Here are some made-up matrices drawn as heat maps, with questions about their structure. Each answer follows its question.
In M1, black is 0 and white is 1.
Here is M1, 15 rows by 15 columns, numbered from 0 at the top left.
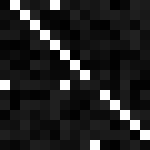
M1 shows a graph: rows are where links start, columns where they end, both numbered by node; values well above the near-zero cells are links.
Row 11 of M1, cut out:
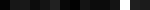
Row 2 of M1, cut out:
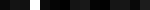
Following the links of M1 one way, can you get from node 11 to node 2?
no
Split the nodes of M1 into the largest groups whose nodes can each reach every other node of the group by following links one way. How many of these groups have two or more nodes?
2
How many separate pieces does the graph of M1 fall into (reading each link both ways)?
2
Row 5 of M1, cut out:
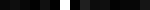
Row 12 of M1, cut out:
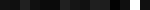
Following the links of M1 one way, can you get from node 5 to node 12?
no
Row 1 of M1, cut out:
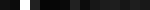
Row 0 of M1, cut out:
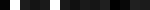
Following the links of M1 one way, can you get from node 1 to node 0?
yes
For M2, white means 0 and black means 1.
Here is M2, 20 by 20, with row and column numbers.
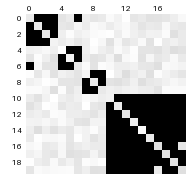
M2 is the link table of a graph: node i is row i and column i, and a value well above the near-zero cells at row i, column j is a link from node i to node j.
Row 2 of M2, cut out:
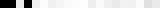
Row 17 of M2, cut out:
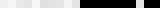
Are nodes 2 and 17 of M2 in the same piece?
no
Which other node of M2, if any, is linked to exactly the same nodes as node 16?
node 19
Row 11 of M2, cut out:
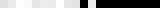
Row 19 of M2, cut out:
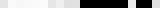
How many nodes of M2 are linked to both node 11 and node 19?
7
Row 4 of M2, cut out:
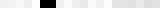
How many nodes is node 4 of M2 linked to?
2
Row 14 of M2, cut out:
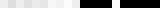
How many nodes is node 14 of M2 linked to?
9
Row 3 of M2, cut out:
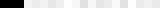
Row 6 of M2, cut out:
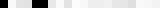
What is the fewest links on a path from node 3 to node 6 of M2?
2
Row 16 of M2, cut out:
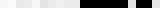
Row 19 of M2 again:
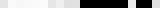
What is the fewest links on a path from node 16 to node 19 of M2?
2
